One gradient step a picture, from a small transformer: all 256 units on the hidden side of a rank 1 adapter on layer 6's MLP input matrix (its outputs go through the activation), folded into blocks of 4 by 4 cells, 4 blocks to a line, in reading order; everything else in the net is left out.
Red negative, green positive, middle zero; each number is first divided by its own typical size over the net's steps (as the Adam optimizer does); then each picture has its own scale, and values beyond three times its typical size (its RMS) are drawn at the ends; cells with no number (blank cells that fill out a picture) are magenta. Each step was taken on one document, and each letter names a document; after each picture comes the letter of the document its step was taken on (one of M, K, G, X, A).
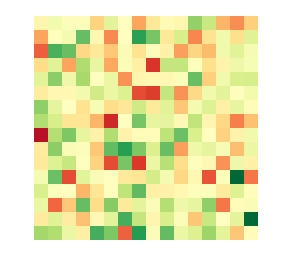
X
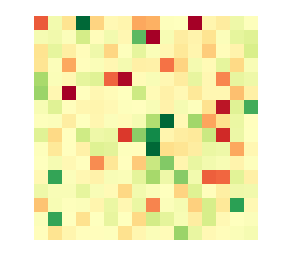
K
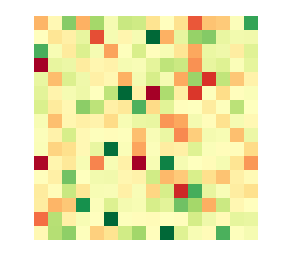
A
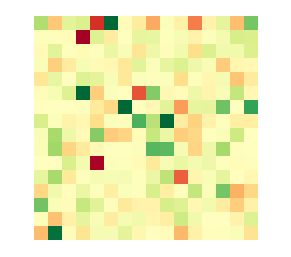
K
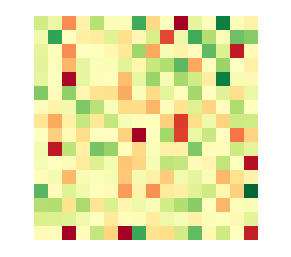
A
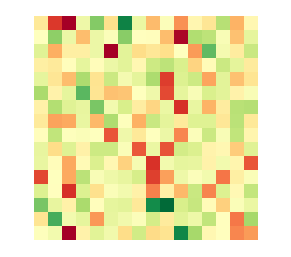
A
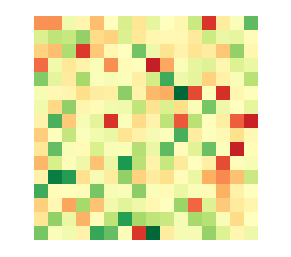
X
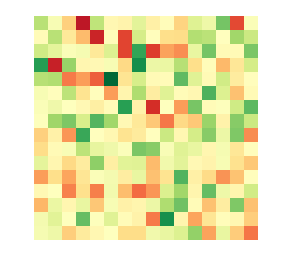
A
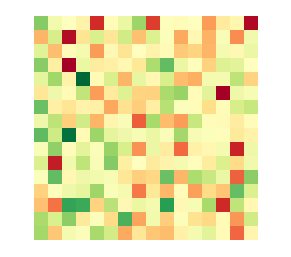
X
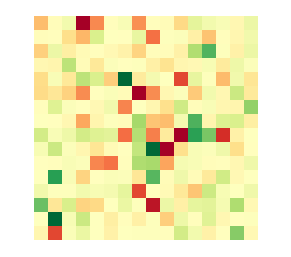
K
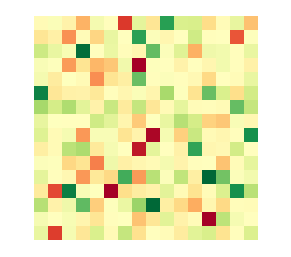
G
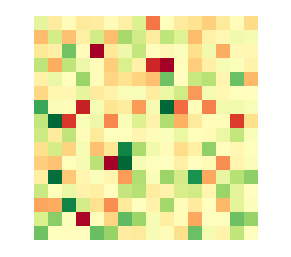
X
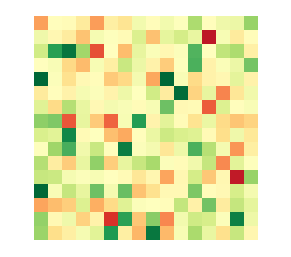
X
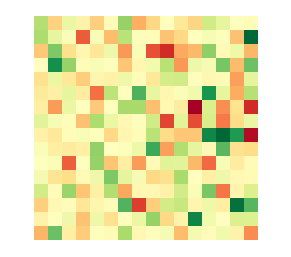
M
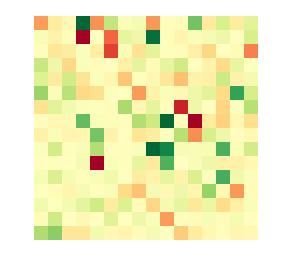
K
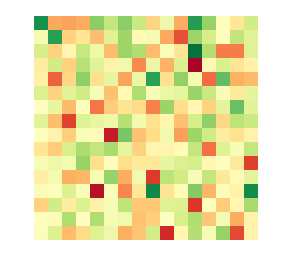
A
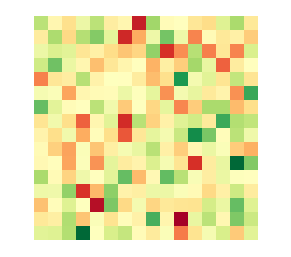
M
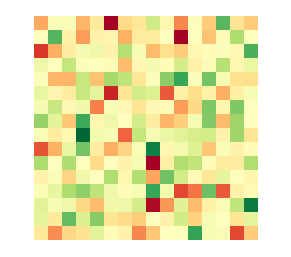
A
